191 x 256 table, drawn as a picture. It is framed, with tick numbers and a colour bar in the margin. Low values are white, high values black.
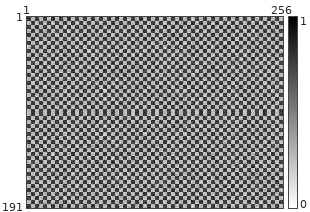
The field is checkered. The top and bottom halves mirror each other. No single row or column stands out from its neighbours. The values fall into two levels. There is no overall slope.
